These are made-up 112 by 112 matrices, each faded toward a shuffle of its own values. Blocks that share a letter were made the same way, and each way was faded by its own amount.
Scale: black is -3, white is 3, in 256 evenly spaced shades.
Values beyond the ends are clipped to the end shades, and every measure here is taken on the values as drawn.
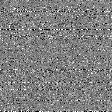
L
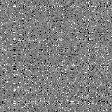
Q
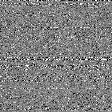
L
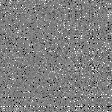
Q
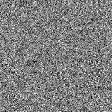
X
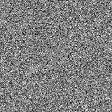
X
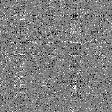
Q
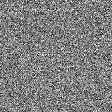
X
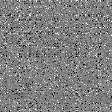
Q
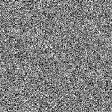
X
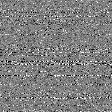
L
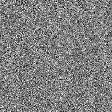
X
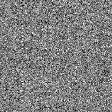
X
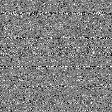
L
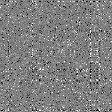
Q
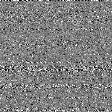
L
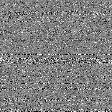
L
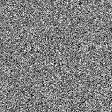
X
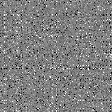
Q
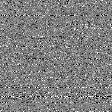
L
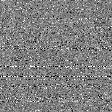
L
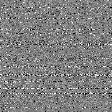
L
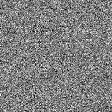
X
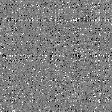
Q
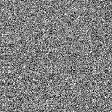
X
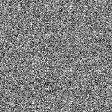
X
